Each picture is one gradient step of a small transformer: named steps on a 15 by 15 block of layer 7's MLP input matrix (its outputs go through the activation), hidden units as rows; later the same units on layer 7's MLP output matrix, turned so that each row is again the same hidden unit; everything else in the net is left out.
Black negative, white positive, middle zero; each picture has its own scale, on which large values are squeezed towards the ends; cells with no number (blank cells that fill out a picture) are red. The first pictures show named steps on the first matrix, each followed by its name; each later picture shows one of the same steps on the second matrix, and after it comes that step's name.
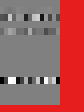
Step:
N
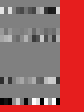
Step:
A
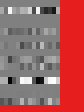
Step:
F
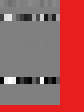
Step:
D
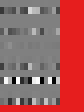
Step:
F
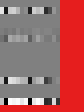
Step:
A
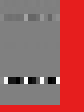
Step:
D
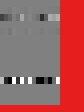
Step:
N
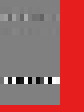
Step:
N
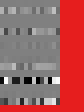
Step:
F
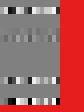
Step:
A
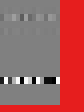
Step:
N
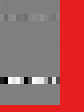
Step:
D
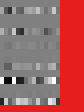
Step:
F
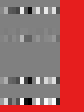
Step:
A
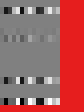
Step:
A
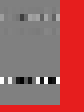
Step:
N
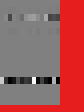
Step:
N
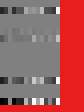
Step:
A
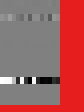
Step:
D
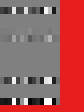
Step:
A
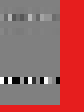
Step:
N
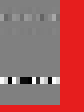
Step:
N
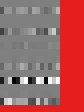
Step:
F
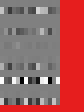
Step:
F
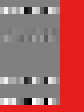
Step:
A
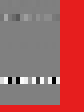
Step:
D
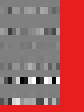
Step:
F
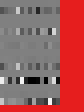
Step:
F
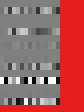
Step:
F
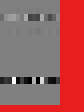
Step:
N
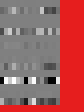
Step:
F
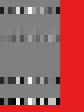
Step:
A
